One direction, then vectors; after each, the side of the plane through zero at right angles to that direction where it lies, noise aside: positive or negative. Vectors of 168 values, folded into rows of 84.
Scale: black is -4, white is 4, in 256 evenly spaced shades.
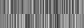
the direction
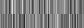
negative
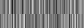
positive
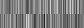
negative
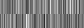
negative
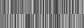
positive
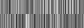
negative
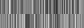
positive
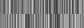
positive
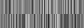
negative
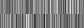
negative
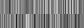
negative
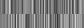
positive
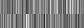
negative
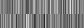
negative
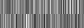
negative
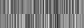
positive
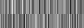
negative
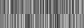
positive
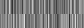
positive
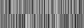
negative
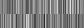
negative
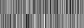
positive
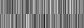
negative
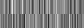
negative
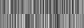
positive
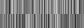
negative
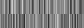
negative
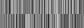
negative
